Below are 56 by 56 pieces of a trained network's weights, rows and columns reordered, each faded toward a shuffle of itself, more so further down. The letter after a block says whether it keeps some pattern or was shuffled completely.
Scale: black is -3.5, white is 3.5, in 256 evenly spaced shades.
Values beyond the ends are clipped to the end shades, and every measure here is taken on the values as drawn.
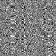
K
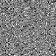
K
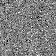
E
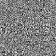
K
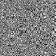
K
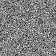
E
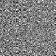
K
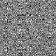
K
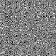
K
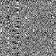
K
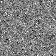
E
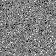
E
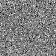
E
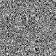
K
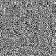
K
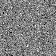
E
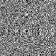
K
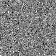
E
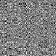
K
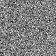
E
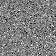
E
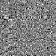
K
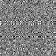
K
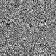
K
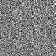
K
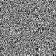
K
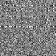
K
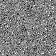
E
